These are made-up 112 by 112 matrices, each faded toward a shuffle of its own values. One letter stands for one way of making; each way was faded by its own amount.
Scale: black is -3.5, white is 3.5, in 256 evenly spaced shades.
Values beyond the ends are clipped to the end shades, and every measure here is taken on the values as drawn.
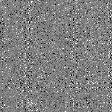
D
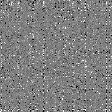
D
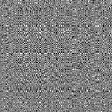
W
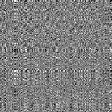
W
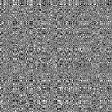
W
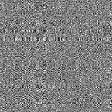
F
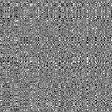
W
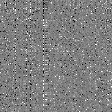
D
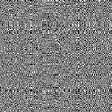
W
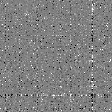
D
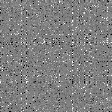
D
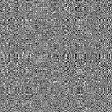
W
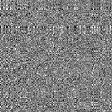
F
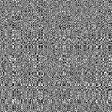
W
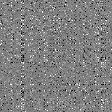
D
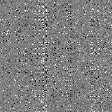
D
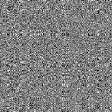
F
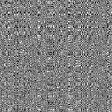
W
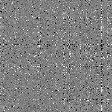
D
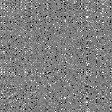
D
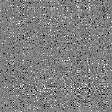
D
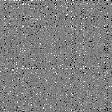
D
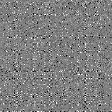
D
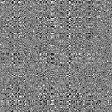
W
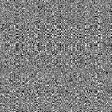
F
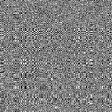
W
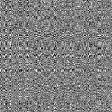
W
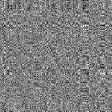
F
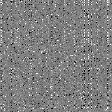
D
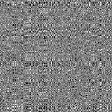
W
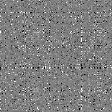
D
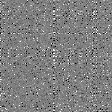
D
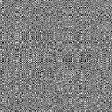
W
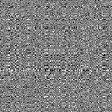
W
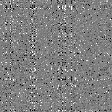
D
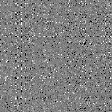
D
